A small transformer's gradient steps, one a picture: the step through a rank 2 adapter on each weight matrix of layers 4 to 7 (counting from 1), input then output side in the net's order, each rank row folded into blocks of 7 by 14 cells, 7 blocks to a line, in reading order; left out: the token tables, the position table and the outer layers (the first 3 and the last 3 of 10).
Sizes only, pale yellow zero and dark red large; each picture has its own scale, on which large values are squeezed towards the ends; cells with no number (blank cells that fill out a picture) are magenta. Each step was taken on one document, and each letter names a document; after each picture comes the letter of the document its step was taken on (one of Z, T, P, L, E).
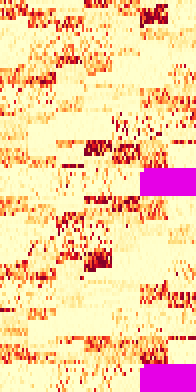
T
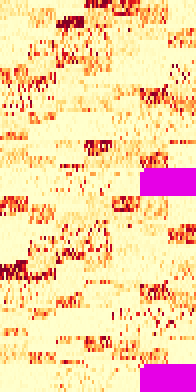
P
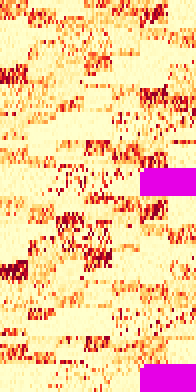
P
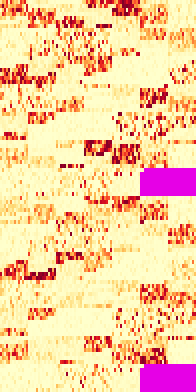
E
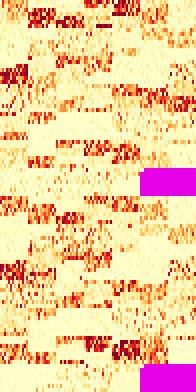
P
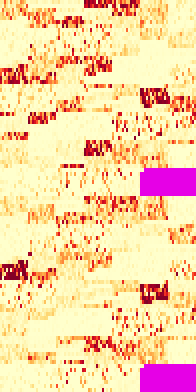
T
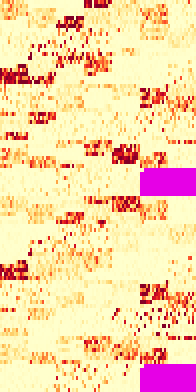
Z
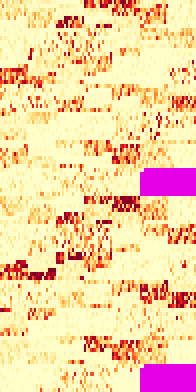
E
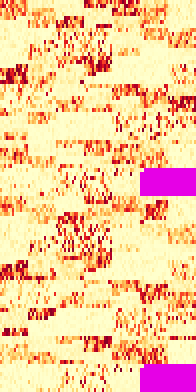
E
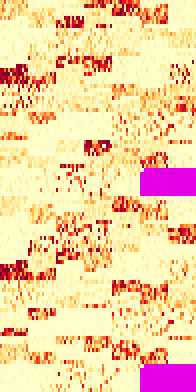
P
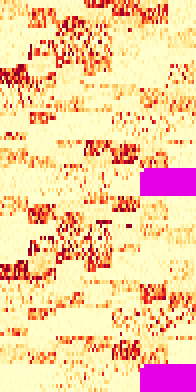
P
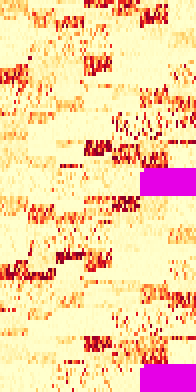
T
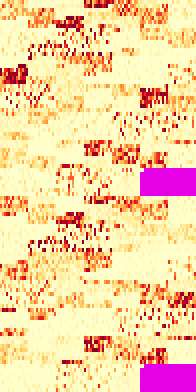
Z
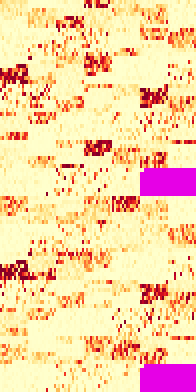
Z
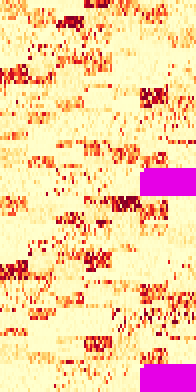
Z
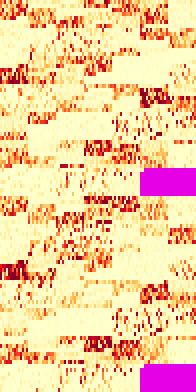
T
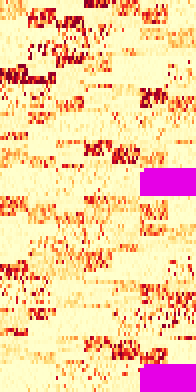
Z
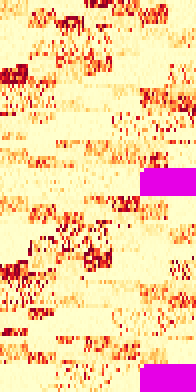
P
